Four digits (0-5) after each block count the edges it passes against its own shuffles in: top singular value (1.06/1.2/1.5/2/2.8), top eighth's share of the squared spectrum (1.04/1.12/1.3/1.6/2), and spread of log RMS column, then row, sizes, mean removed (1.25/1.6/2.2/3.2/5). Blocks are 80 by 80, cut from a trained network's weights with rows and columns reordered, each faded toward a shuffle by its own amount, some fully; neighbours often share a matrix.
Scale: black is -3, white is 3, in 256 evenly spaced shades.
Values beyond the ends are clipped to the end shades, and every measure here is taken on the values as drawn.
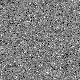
0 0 0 0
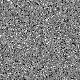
2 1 0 0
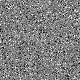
0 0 0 0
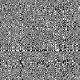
4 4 2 3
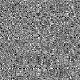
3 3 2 2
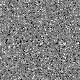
1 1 0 0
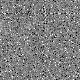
2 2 0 1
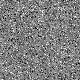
0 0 0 0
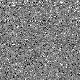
2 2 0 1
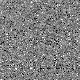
2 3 1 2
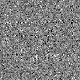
2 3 1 1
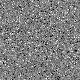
1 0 0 0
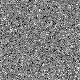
2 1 0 0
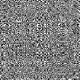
4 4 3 3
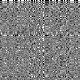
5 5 2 3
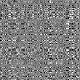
4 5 3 4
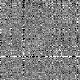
4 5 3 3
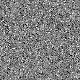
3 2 1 1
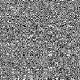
3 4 2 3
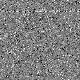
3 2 0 1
